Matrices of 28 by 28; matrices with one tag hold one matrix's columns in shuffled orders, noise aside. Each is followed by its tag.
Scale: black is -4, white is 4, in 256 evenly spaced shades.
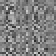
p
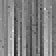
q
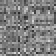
p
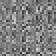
p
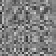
p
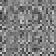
p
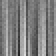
q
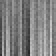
q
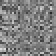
p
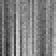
q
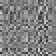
p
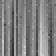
q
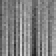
q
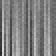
q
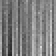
q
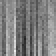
q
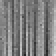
q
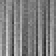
q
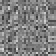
p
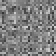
p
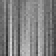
q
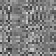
p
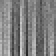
q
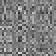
p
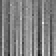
q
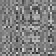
p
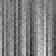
q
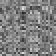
p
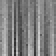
q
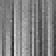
q
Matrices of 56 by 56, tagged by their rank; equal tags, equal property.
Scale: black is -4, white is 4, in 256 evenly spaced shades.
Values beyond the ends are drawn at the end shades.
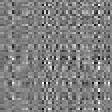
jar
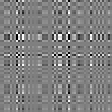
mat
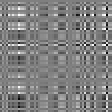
mat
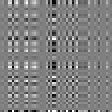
mat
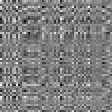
jar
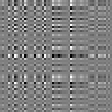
mat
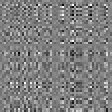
jar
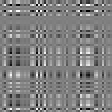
mat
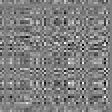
jar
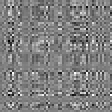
jar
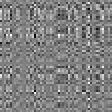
jar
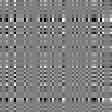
mat
